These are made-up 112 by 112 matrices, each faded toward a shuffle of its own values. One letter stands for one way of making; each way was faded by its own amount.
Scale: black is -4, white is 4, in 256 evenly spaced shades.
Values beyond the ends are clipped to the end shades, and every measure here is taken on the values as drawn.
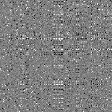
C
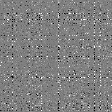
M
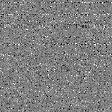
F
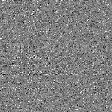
F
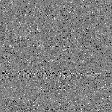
F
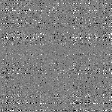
M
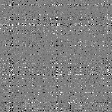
M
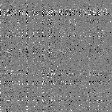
M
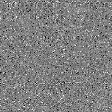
F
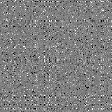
C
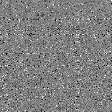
F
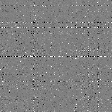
M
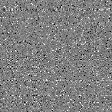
F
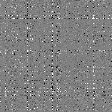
M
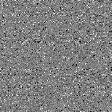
F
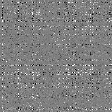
M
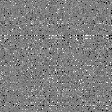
C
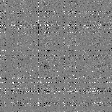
M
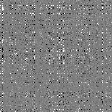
M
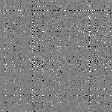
M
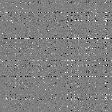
M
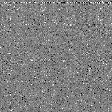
F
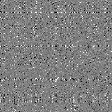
C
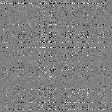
M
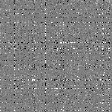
M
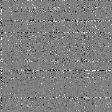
M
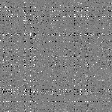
M
